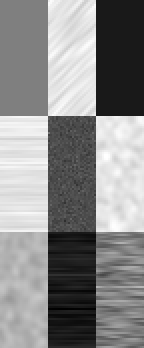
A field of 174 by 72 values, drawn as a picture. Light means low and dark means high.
It is made of 3 by 3 panels. Panel 1,1: middling, flat. Panel 1,2: very low, slanting up to the right, faint in contrast. Panel 1,3: very high, flat. Panel 2,1: very low, streaked across, faint in contrast. Panel 2,2: high, fine-grained, faint in contrast. Panel 2,3: very low, blotchy, faint in contrast. Panel 3,1: low, blotchy, faint in contrast. Panel 3,2: very high, streaked across, faint in contrast. Panel 3,3: middling, streaked across.
